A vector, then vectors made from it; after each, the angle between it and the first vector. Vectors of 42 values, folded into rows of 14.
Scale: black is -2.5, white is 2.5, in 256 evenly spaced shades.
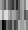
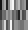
partly opposed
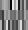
orthogonal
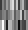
partly opposed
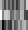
nearly parallel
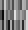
orthogonal
